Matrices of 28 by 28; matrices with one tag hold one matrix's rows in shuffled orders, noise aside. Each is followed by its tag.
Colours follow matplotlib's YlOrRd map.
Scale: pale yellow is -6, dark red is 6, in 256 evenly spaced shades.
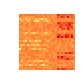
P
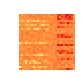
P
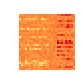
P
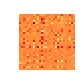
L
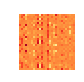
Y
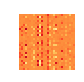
Y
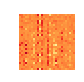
Y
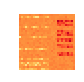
P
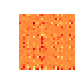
L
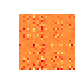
L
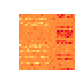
P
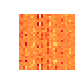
Y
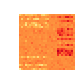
P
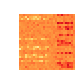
P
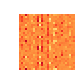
Y
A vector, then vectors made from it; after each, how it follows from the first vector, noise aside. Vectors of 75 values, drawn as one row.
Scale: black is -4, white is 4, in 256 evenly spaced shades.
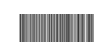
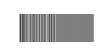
partly zeroed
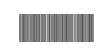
partly zeroed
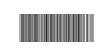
sign-scrambled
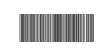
sign-scrambled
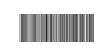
sign-scrambled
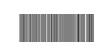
partly zeroed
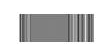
partly zeroed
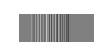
partly zeroed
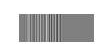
partly zeroed
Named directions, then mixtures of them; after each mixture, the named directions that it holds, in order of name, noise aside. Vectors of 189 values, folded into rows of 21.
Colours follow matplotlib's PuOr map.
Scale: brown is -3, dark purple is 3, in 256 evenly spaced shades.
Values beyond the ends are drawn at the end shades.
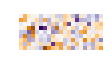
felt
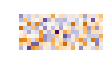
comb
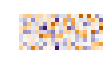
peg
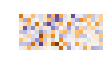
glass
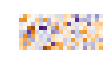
felt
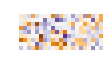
comb, glass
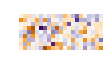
felt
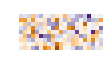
felt, peg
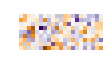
felt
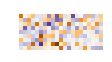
glass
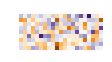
felt, peg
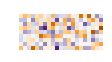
peg
